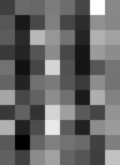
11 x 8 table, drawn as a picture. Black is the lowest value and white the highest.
The top middle is the calmest part. Stripes running up and down repeat 2 times from left to right. Overall the values sit about 40% of the way up the scale.
